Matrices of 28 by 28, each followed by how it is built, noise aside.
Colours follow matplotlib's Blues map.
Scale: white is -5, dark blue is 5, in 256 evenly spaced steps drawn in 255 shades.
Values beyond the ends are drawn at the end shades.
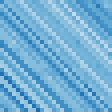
Toeplitz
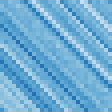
Toeplitz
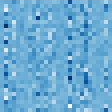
uneven columns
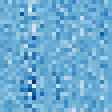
uneven columns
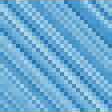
Toeplitz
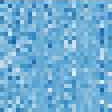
uneven columns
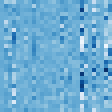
uneven columns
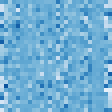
uneven columns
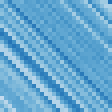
Toeplitz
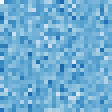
uneven columns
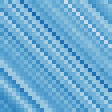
Toeplitz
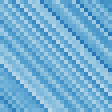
Toeplitz
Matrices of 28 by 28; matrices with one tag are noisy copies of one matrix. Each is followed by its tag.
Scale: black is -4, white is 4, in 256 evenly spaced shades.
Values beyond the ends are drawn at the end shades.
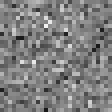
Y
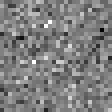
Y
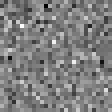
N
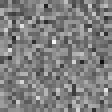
N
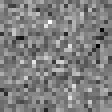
Y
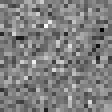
Y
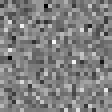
N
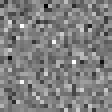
N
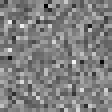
N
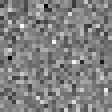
N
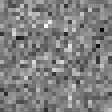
Y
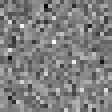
N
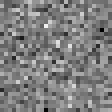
Y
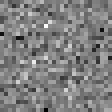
Y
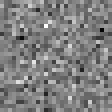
Y
